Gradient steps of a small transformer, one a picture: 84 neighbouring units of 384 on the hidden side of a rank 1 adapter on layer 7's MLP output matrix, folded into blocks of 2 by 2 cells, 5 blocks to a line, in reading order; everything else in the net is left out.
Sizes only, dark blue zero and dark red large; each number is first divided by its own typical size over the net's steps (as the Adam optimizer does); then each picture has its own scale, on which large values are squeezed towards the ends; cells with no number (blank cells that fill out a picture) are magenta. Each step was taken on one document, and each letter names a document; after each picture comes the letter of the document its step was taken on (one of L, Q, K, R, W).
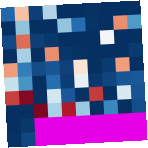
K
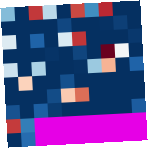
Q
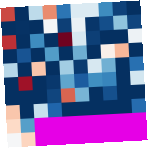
Q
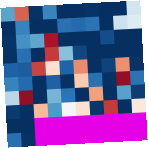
K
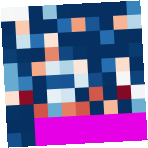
K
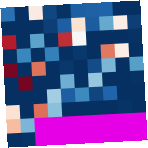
Q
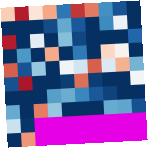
Q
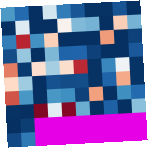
K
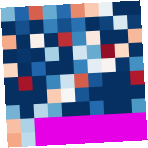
Q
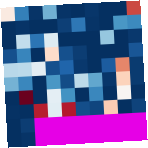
K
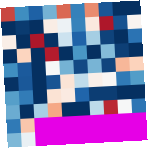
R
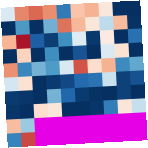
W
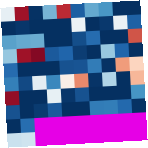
R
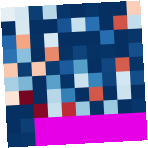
K
